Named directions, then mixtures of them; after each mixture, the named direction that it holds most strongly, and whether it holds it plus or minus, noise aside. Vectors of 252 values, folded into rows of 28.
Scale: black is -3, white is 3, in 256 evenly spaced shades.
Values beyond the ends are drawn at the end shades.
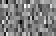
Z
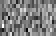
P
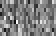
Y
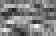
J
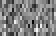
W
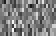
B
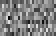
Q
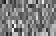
B, plus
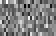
Z, minus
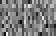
Z, plus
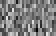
W, minus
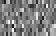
B, plus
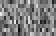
Y, minus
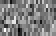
Y, minus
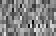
W, plus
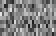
W, plus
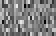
Z, minus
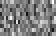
Y, plus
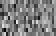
Y, plus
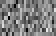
P, plus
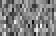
W, plus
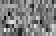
Y, minus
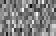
B, plus
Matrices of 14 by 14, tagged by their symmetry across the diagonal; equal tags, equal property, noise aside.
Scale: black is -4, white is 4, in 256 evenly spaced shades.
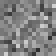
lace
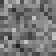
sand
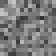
lace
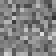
sand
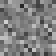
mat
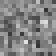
sand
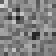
lace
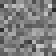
sand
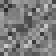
lace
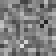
mat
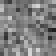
mat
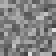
lace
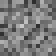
lace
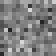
mat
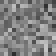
sand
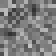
lace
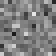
mat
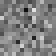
sand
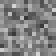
sand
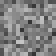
lace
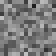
sand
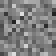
mat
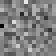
mat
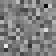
mat
